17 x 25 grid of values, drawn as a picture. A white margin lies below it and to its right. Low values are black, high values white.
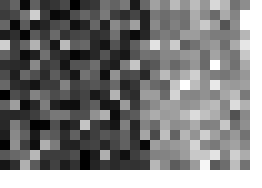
Stripes: none. Average level on the scale: 40%. Seam: vertical, 60% of the way across, the right part higher.
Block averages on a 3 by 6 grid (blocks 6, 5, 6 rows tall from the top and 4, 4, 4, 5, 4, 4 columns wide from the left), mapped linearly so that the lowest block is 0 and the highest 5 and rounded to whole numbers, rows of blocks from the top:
1 0 1 2 4 5 | 0 0 1 2 5 5 | 1 1 0 2 5 4
